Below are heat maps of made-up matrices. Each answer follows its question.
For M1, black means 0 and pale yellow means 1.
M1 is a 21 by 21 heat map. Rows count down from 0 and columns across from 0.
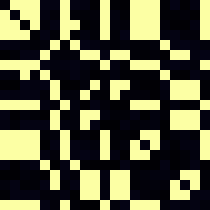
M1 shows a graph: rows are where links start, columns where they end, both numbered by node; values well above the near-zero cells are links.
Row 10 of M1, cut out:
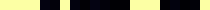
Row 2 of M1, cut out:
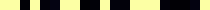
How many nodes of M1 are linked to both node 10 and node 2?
8
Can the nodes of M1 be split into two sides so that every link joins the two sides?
no
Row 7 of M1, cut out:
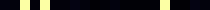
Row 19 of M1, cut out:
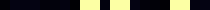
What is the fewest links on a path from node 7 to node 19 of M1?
4
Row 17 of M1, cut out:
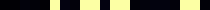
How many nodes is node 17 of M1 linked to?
7
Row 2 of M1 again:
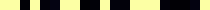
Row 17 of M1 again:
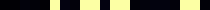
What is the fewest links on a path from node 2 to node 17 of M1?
4
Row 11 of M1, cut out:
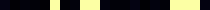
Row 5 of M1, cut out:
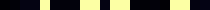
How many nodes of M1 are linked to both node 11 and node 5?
4
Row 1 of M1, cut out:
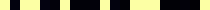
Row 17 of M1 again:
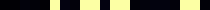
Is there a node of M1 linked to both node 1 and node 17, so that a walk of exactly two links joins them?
no
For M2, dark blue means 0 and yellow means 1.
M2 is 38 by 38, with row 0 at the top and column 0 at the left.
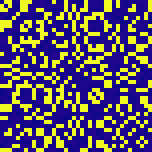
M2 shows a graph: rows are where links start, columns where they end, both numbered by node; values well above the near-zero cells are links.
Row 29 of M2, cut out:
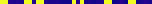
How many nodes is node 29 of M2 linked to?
12
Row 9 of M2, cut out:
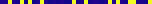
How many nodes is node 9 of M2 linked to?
11
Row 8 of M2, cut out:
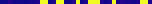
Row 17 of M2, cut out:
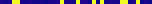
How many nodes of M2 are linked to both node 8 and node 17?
3
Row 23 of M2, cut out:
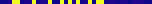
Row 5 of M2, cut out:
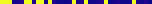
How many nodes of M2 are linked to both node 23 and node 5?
1
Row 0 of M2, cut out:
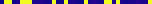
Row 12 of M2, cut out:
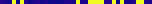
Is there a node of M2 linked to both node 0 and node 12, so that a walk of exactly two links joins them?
yes
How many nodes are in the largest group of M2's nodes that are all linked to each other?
8
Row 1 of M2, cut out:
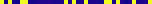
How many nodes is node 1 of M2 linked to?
12
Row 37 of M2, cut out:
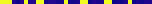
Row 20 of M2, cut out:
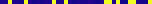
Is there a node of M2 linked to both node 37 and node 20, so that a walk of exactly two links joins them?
yes
